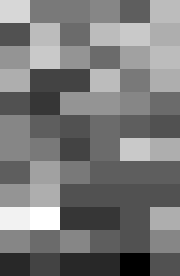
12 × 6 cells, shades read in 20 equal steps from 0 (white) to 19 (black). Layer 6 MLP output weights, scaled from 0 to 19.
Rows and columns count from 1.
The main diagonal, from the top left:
3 5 8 5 9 13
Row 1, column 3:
10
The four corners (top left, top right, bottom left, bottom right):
3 5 16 13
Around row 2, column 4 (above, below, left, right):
9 11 11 4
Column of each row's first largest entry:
5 1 4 2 2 3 3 1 3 3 5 5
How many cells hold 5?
5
